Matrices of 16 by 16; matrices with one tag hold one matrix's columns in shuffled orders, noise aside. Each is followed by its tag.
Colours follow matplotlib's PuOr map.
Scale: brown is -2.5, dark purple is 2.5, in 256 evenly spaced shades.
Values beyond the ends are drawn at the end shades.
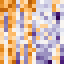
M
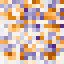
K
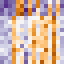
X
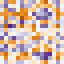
K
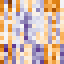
M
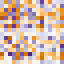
K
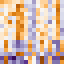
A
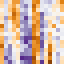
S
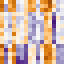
M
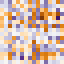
K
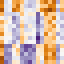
M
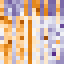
X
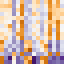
A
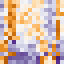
A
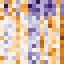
X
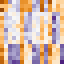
M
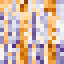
M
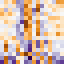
A
